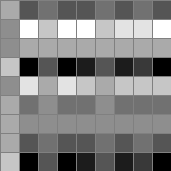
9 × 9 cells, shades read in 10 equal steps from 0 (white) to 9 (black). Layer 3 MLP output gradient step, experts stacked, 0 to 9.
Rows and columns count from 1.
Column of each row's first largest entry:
2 1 1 2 1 2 2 2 2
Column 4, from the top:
6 0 3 9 1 5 4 6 9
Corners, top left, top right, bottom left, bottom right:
3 6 2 9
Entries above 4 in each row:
8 0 0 8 0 6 0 8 8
